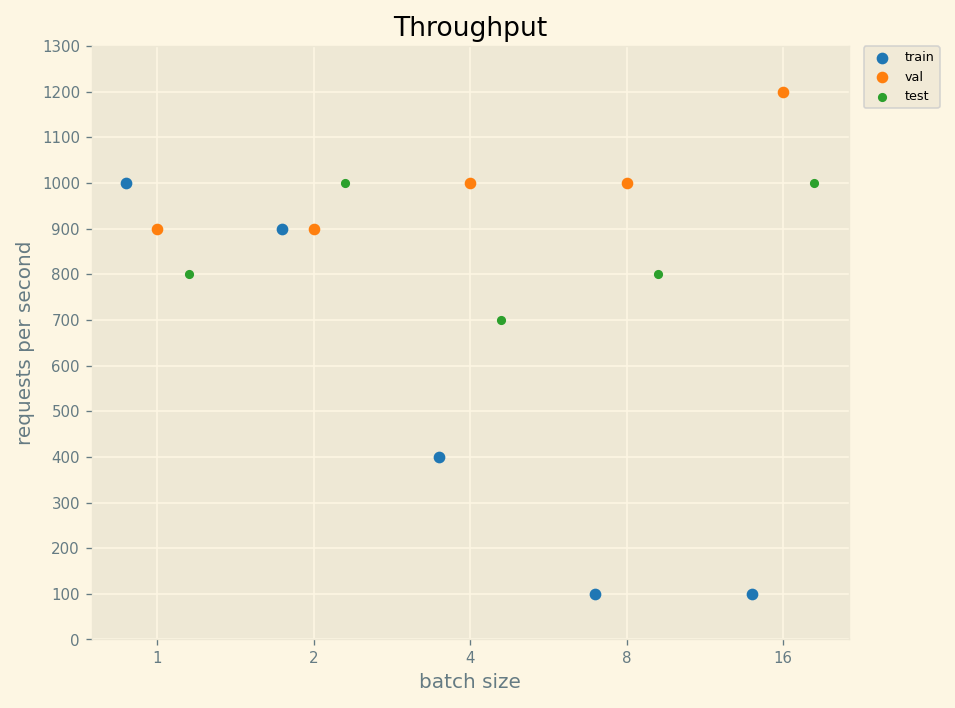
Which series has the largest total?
val
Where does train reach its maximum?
1
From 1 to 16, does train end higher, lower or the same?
lower
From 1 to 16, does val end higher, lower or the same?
higher
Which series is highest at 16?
val
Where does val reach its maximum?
16
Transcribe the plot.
Title: Throughput
x-axis: batch size, ticks 1 2 4 8 16
y-axis: requests per second, ticks 0 100 200 300 400 500 600 700 800 900 1000 1100 1200 1300
Legend: train, val, test
Values:
train: 1000 900 400 100 100
val: 900 900 1000 1000 1200
test: 800 1000 700 800 1000
